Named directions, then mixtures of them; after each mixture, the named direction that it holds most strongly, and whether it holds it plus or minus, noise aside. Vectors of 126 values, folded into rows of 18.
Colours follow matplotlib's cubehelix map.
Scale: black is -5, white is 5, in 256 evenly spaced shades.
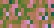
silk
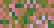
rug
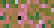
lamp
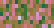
lamp, minus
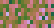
silk, plus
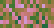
rug, minus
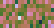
lamp, minus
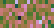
lamp, plus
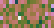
lamp, minus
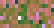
lamp, minus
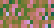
silk, plus
